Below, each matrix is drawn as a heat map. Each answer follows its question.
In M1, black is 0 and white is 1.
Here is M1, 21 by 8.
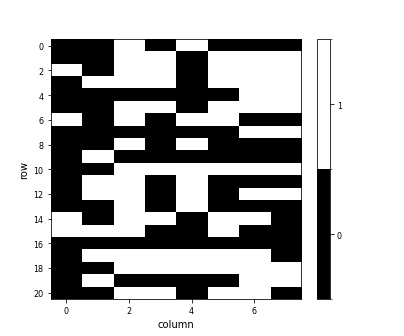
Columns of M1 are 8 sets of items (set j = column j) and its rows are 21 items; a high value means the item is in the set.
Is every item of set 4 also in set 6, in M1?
no
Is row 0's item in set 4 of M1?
yes
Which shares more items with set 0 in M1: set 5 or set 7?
set 5
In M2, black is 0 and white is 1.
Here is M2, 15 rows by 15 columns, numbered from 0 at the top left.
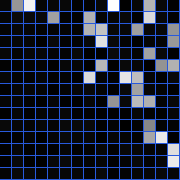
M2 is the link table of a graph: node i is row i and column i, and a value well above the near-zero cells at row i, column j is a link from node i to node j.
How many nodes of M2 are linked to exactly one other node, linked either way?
0
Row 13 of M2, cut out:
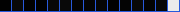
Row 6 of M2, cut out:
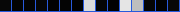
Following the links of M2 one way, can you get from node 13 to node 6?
no
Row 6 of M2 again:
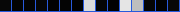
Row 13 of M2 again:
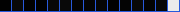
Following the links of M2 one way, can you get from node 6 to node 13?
yes
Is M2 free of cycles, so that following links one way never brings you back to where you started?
yes
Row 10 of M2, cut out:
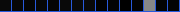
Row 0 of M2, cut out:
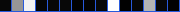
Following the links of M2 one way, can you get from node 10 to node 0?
no
